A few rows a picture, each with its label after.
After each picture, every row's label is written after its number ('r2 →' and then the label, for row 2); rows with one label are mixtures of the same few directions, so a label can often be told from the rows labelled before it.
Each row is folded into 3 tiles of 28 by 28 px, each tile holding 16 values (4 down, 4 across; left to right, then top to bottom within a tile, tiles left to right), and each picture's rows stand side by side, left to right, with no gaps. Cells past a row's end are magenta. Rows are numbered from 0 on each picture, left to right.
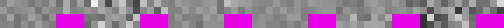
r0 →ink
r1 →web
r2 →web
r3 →web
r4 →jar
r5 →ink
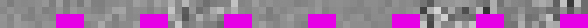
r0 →ink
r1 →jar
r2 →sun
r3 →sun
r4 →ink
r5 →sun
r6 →ink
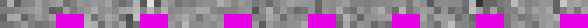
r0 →sun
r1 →ink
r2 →jar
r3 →sun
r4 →sun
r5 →web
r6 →web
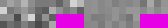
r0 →jar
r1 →ink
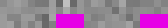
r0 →ink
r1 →web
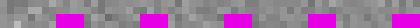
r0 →jar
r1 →sun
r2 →sun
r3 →ink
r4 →ink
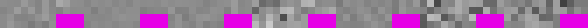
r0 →web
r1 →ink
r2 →sun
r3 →jar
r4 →ink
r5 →sun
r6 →web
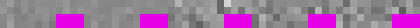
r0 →sun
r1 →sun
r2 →web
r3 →sun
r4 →sun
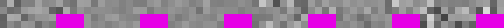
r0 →sun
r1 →sun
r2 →web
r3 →web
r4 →web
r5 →sun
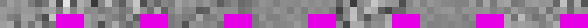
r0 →ink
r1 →web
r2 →jar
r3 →ink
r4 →sun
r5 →ink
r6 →ink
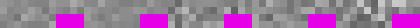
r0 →jar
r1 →sun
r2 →sun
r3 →sun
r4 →web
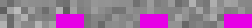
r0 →sun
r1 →jar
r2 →web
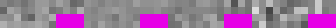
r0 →jar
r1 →jar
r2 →ink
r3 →sun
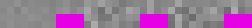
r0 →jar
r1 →sun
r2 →sun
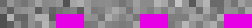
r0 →ink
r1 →jar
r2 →web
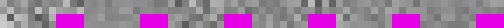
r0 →ink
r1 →jar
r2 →web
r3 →ink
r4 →ink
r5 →jar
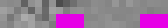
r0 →web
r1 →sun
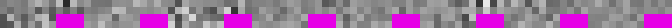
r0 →ink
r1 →jar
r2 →sun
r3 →jar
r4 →sun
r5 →ink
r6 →web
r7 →web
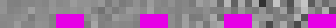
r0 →jar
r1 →sun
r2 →ink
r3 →web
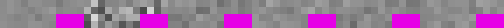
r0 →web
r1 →sun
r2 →jar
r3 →sun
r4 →jar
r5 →web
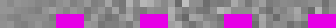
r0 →sun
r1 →web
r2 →sun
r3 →sun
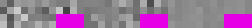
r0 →sun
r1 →ink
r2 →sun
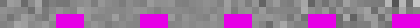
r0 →web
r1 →sun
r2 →ink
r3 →web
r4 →ink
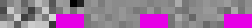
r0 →jar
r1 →sun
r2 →sun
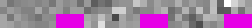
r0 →ink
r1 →jar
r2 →web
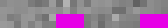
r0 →ink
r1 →jar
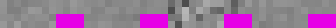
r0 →jar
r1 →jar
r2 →sun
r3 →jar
